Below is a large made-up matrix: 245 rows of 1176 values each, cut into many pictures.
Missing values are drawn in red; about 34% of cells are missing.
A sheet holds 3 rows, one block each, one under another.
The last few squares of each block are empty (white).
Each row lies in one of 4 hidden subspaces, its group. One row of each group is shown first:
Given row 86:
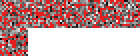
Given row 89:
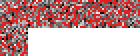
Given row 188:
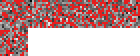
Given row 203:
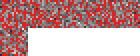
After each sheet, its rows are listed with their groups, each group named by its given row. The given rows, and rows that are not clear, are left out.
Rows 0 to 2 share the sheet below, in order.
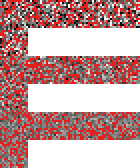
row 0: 188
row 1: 203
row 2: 203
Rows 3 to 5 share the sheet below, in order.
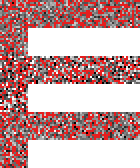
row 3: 89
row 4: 203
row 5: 86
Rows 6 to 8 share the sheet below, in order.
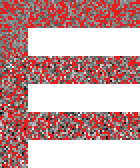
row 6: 86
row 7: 86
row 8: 188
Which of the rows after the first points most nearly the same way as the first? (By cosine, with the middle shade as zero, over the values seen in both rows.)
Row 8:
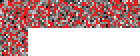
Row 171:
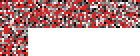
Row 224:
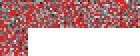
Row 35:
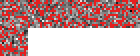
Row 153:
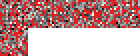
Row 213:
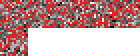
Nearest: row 35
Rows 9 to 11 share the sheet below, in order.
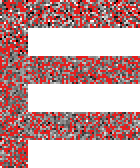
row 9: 188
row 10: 203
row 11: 86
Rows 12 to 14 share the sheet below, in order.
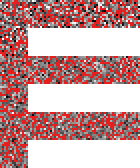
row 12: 89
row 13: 89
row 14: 203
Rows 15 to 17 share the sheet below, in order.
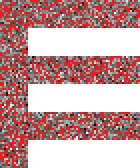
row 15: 89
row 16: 89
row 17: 86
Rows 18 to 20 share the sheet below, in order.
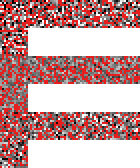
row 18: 203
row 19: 89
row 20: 89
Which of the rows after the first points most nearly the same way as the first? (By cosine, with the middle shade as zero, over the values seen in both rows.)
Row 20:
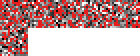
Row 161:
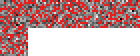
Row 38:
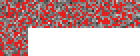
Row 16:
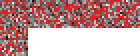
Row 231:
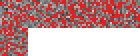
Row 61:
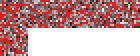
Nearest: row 16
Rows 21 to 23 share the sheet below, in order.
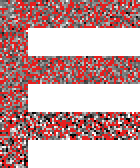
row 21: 203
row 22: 188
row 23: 89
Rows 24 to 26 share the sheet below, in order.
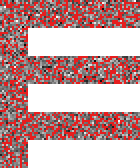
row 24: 86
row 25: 188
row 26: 188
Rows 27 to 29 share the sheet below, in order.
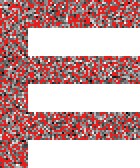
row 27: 86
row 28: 188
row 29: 86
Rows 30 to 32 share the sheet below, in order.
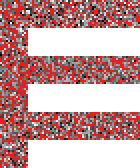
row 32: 188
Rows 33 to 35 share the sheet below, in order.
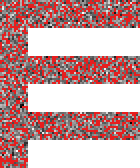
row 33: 203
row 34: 188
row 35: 188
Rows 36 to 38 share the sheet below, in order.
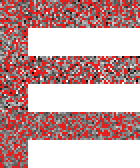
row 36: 203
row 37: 188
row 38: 203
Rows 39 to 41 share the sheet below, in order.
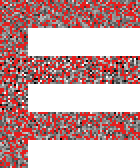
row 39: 86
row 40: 203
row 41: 203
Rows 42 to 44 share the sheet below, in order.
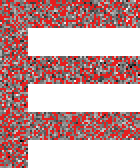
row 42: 89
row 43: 188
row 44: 203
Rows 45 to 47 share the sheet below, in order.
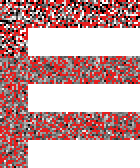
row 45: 89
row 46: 86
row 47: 86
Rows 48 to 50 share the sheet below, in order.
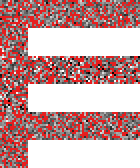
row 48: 86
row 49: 188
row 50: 188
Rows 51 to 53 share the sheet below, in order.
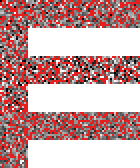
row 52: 188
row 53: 188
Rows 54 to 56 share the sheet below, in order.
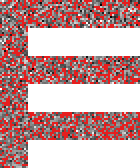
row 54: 188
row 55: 203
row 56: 86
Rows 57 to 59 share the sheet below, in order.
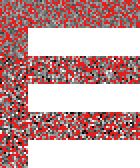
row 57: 203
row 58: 188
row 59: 86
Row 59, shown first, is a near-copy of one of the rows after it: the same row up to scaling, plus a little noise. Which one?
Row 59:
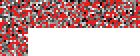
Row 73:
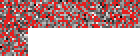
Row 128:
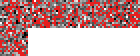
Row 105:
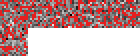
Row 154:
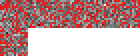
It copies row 73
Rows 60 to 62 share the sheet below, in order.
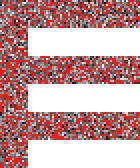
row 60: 89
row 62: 188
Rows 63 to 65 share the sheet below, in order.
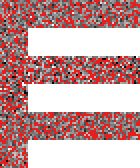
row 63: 203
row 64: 86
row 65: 86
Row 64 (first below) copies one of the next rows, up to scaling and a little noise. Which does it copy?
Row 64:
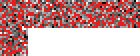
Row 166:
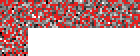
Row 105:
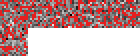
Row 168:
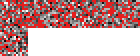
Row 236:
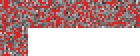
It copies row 236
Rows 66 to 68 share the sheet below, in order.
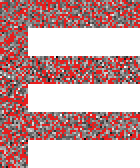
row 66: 188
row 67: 188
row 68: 203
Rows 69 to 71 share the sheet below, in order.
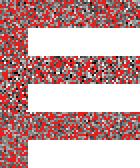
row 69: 89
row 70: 203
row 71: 188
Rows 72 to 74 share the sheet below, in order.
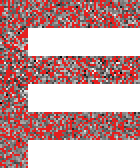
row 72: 188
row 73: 86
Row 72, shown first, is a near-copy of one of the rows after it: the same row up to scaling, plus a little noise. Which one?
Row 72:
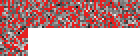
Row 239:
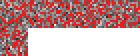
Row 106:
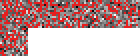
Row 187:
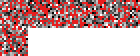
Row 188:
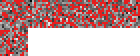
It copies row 106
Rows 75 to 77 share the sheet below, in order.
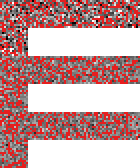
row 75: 89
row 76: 203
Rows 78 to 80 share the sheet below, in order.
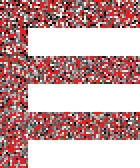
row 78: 203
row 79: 86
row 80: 89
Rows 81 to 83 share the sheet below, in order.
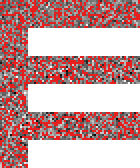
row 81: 188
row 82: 86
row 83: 86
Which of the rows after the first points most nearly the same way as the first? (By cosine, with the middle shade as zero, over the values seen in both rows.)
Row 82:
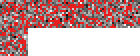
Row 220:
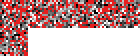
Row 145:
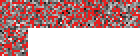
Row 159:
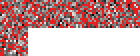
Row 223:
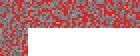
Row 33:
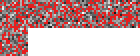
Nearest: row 159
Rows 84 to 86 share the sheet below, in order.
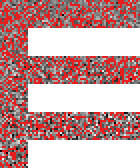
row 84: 188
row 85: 203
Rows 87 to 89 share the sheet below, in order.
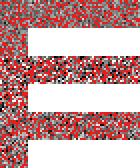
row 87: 188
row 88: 86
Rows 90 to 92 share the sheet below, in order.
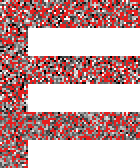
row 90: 86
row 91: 203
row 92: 89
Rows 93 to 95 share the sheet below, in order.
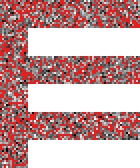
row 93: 89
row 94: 86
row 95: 89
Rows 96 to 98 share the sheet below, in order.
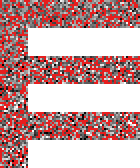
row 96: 89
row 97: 203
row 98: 89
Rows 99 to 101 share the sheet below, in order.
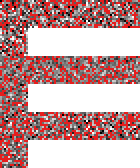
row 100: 203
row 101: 188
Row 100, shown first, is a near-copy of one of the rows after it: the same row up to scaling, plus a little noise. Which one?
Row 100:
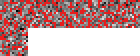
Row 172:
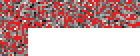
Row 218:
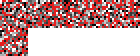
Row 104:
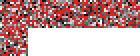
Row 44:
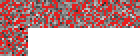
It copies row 44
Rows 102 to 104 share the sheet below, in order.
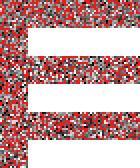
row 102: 203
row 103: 203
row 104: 203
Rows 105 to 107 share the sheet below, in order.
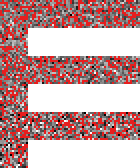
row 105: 86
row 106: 188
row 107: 203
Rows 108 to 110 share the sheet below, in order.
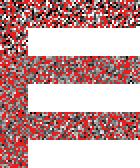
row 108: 203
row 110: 188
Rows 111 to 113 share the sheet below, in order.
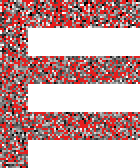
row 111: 203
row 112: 89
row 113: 203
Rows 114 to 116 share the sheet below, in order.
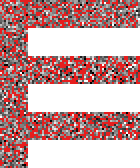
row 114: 203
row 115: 188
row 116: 89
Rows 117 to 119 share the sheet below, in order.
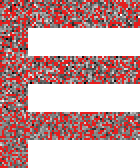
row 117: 89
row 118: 203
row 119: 203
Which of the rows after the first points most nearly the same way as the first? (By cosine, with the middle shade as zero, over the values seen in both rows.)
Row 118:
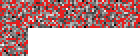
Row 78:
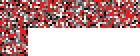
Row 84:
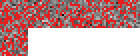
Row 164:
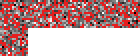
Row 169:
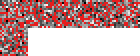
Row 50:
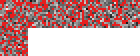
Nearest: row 50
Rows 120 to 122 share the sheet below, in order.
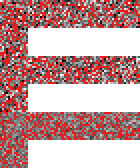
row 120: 203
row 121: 203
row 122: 188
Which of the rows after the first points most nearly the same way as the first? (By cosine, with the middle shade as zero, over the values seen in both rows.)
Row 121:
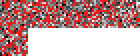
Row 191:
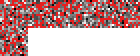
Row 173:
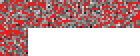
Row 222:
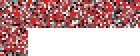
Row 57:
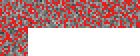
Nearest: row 57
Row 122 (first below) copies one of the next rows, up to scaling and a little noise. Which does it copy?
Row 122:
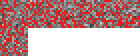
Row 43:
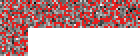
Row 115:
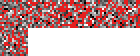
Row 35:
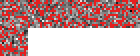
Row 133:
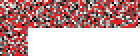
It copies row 115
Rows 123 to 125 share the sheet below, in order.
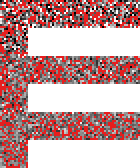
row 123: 188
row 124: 188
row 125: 203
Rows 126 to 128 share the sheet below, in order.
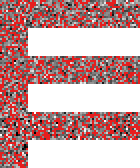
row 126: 203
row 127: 89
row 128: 86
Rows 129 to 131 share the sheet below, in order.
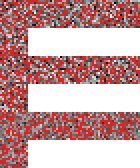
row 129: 188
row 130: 89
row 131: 86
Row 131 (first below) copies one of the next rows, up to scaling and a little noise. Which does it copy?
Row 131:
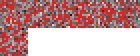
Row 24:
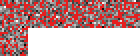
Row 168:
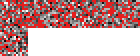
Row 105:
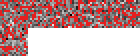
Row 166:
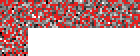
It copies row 105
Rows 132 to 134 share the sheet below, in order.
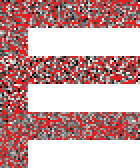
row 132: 203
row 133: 188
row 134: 188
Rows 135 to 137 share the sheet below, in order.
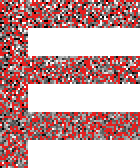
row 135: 188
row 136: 188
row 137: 86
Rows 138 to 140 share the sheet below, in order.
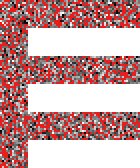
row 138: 89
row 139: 203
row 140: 188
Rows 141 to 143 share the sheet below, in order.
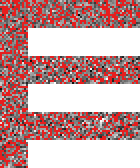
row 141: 86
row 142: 203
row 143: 203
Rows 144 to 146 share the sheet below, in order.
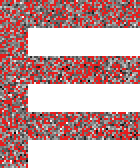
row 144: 86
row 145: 89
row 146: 89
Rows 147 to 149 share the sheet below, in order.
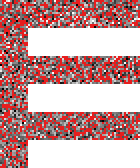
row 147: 203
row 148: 86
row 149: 86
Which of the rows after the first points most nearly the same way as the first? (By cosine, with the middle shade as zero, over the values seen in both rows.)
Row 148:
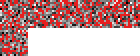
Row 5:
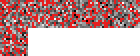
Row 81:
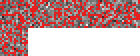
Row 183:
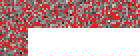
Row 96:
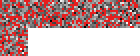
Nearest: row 183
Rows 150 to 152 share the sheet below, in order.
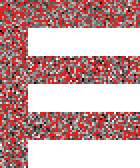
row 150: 89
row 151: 86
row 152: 86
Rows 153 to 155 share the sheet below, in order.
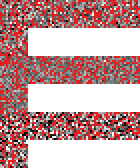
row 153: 203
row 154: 86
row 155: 203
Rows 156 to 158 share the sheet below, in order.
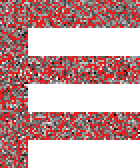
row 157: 203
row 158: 188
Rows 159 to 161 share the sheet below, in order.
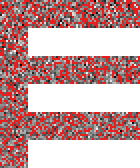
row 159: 86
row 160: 188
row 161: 89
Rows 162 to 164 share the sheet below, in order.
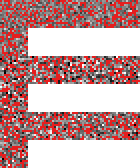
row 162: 89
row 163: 89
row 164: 89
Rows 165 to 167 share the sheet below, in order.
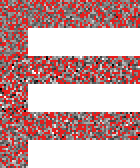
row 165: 188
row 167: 203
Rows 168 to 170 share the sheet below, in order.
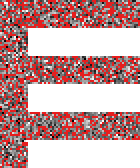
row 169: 188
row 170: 203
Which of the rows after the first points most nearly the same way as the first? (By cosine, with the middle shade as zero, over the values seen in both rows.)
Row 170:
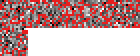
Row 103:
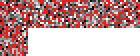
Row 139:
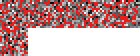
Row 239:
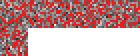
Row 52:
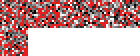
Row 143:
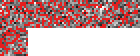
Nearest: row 143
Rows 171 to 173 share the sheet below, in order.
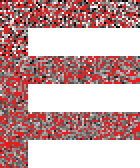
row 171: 203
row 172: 203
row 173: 188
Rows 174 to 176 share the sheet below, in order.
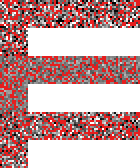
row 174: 89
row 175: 188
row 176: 89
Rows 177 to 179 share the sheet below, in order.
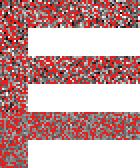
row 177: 89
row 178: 89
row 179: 203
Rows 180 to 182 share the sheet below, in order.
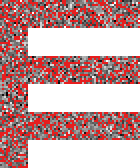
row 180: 188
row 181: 89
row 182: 188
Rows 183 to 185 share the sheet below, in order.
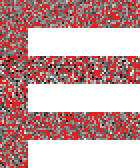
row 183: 86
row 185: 203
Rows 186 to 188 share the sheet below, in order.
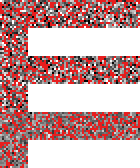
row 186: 188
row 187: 188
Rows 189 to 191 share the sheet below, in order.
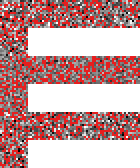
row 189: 188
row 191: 203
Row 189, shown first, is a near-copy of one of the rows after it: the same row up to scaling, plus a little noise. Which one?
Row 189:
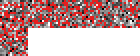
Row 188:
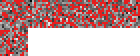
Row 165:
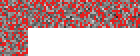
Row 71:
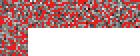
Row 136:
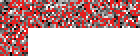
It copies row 188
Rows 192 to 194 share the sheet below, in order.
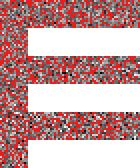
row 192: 203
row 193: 203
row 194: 86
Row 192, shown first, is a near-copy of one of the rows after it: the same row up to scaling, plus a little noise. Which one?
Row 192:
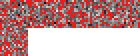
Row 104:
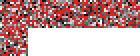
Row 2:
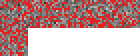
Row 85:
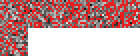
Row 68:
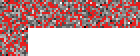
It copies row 2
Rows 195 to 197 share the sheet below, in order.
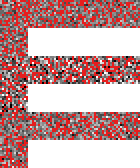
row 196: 89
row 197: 89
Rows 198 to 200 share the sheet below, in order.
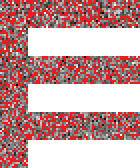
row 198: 89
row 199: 203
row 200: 188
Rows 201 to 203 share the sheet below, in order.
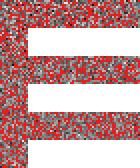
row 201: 86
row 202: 86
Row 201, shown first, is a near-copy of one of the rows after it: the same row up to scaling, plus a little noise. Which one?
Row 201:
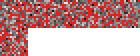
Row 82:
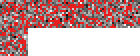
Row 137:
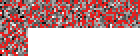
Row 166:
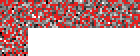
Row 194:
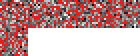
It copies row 194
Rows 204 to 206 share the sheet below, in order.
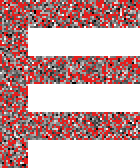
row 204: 188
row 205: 86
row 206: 89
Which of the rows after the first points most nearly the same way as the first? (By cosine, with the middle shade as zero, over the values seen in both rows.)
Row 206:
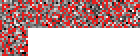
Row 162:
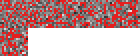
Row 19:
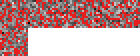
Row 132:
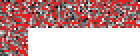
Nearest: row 19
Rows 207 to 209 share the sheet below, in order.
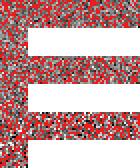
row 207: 203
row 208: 188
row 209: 203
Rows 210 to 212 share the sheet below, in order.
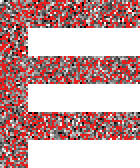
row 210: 89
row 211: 89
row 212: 89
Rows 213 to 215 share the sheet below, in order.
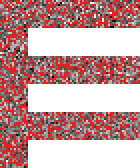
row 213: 188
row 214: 89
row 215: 86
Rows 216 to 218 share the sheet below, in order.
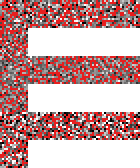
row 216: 203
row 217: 188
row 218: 203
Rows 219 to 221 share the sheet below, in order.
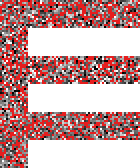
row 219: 188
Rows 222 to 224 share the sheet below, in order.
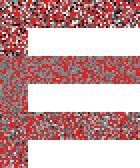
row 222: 89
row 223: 86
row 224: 89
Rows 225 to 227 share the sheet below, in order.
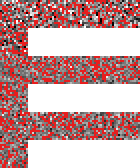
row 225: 203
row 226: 203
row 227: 203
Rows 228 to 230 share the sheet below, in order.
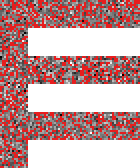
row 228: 86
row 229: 89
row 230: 203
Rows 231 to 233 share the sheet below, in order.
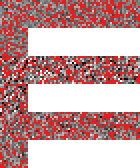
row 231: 188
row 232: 86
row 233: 188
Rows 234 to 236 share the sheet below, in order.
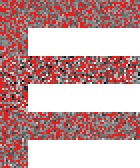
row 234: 89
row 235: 188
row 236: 86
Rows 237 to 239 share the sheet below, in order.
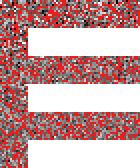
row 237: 188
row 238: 203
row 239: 188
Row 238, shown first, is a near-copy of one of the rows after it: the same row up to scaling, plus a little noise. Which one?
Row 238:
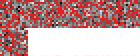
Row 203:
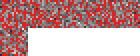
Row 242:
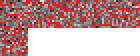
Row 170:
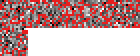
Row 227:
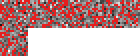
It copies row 170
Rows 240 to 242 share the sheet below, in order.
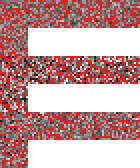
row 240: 89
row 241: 203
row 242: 203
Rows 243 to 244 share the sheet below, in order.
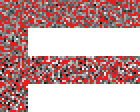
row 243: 188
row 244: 188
